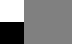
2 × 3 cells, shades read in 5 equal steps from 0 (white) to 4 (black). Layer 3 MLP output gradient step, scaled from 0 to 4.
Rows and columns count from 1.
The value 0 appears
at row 1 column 1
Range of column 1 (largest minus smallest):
4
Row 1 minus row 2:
-4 0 0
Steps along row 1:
up same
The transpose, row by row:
0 4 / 2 2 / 2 2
